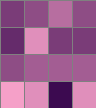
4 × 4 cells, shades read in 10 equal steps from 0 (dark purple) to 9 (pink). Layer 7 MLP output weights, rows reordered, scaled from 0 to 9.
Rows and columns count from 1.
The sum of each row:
17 16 19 25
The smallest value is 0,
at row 4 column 3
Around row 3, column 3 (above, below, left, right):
3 0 5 5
